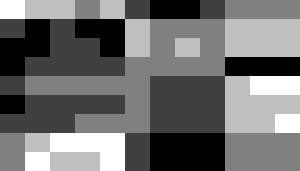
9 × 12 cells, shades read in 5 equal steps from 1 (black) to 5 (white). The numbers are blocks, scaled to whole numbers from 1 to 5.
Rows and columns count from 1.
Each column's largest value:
5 5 5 5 5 4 3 4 3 4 5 5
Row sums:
35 32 33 24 37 30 34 36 35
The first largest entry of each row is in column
1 6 6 6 11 10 12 3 2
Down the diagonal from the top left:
5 1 2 2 3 3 2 1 1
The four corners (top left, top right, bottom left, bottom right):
5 3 3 3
